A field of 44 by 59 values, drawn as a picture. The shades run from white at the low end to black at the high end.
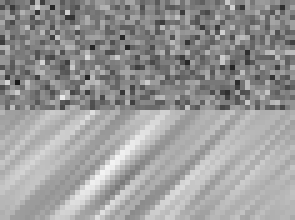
The table splits into 2 rows of 1 panel. Panel 1,1: middling, fine-grained, strong in contrast. Panel 2,1: low, slanting up to the right.
